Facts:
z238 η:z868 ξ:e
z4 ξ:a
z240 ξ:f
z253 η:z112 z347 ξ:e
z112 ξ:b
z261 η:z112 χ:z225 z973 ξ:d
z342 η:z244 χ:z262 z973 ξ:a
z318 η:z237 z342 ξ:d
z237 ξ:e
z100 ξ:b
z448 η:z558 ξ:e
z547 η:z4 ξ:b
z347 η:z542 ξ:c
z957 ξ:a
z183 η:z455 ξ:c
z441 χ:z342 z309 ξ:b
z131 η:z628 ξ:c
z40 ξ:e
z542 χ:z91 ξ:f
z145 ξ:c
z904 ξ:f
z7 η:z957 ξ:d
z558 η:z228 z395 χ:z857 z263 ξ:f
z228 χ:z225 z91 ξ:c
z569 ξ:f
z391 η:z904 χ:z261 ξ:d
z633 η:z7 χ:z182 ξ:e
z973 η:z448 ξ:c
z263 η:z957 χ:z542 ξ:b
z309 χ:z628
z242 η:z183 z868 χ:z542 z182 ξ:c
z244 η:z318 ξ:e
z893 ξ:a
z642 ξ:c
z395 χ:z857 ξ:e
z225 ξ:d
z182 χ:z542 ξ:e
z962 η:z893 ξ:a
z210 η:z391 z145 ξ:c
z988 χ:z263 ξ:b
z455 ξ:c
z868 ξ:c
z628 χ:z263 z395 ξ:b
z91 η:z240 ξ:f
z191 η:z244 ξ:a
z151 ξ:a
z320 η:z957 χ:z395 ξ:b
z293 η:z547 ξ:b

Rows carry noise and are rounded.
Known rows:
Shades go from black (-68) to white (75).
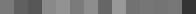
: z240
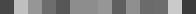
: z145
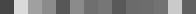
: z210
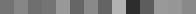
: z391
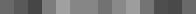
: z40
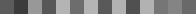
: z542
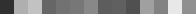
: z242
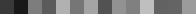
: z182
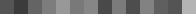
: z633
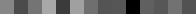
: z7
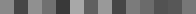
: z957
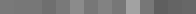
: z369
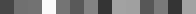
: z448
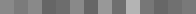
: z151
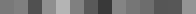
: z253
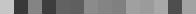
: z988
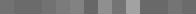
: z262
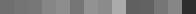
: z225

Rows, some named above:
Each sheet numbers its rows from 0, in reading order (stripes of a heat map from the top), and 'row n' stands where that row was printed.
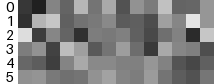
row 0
z182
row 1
z242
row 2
z320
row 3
z318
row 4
z237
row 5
z857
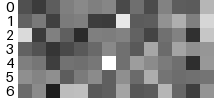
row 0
z633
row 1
z342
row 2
z320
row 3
z309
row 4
z395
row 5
z4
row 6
z244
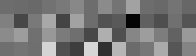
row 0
z262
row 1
z7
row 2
z191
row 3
z558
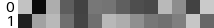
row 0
z263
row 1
z228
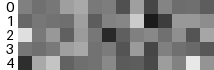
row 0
z91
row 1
z261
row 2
z547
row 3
z91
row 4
z242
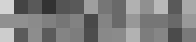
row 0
z628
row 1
z962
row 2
z112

